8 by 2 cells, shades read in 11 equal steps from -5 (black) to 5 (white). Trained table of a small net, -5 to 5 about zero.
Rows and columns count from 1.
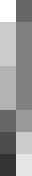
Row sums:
4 3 3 2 2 0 1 1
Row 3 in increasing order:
0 3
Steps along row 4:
down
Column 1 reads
5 3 3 2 2 -1 -2 -3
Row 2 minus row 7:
5 -3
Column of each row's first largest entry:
1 1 1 1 1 2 2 2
